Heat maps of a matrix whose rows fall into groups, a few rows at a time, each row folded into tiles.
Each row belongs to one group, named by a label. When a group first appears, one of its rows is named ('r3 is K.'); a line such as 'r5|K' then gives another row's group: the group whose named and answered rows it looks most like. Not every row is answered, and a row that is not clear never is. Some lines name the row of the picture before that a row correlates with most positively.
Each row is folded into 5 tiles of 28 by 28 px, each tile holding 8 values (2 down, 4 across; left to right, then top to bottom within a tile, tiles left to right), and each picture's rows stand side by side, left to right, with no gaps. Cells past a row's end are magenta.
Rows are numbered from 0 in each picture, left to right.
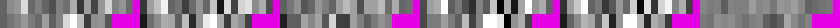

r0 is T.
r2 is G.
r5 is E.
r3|T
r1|T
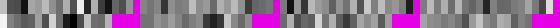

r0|E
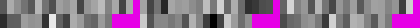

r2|G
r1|E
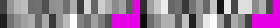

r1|T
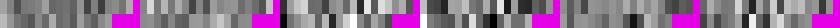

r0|E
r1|G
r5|G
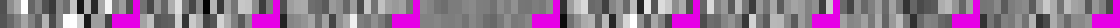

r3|E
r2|T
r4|T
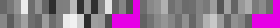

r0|T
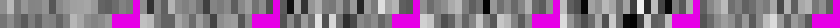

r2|G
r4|E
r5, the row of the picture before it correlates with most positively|1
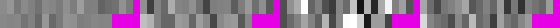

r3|E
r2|T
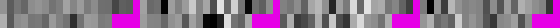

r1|E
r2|G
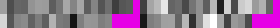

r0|E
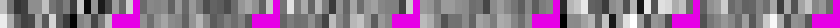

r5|T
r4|T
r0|E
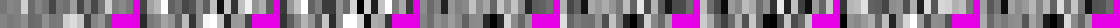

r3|E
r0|T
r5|E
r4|E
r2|T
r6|T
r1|T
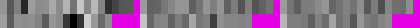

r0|E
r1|E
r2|E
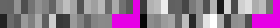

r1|T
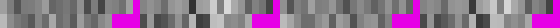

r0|E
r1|G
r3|G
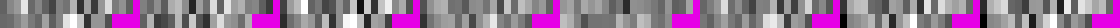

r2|T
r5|T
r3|T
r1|G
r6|T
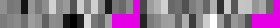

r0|E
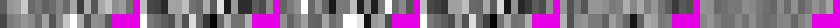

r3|E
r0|T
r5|E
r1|E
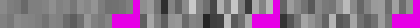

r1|E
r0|E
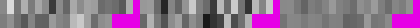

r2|E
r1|E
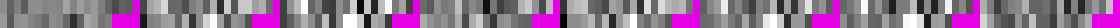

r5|T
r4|T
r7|E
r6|T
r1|T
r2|T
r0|E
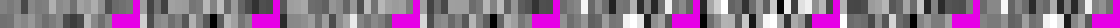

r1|E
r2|T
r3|E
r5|T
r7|T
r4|T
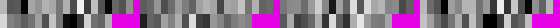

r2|G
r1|G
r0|E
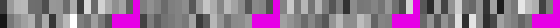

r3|G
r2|G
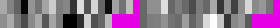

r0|E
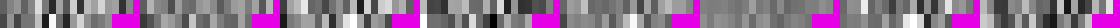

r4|T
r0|G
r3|E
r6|T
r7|E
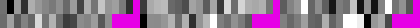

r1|T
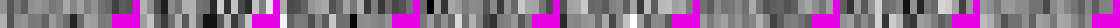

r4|T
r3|G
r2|E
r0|E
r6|G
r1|E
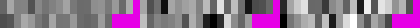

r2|T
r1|E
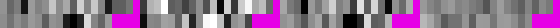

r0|E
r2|E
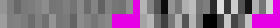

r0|E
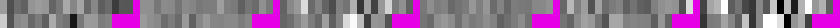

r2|T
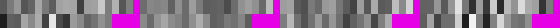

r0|G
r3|G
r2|E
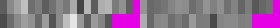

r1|E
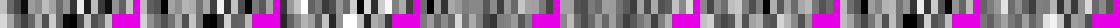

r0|E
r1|E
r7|T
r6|E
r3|G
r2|T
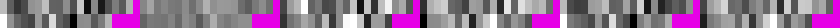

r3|T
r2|T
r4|E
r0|E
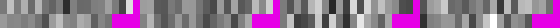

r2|G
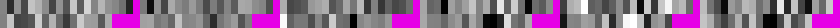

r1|G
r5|E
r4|T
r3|E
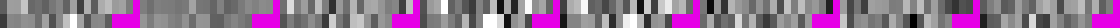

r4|T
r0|T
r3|T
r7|G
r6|E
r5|G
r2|G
